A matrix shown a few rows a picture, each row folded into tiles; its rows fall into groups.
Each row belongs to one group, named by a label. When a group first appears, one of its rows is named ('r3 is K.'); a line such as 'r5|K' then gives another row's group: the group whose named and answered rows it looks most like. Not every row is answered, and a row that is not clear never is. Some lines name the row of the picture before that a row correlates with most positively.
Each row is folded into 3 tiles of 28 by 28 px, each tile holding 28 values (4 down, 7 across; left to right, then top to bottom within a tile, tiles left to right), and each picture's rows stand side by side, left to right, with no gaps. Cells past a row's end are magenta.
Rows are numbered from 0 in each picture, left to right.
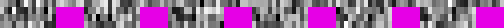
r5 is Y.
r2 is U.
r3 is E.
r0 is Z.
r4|Y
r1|E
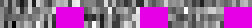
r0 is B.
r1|Y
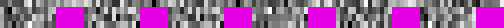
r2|U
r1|U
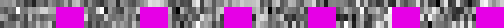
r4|Y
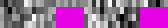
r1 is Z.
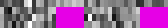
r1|Y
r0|B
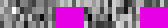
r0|Z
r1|E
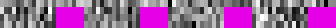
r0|Z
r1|Z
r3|Z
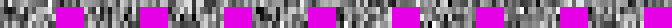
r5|U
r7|E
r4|Y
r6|B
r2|E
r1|Z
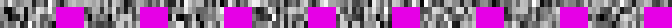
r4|Z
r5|Y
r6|Y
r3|U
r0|U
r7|E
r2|Y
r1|E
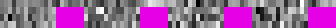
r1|B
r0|Y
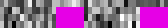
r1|E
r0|B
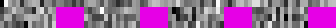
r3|U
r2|U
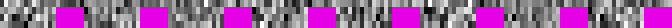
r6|Y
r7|E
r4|Z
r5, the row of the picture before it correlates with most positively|2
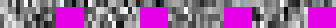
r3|Y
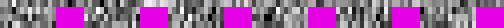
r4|Z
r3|E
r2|Z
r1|B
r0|U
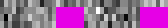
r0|E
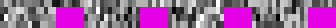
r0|Y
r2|U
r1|Z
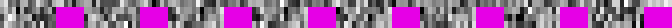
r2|Y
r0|Z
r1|Z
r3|Y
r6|E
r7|B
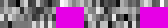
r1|Z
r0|B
